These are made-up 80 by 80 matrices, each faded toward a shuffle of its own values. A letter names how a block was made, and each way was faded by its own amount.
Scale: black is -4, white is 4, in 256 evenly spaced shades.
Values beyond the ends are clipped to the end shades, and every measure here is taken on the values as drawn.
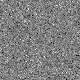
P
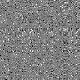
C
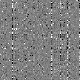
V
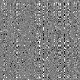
V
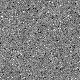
P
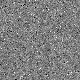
P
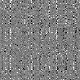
V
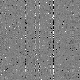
V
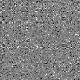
C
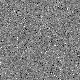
P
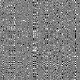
V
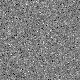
P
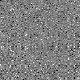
C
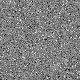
P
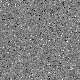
P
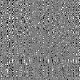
V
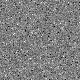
P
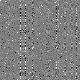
V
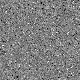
P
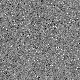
P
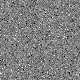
P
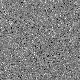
P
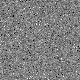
P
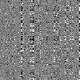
V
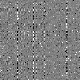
V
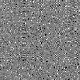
C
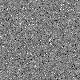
P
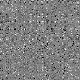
C
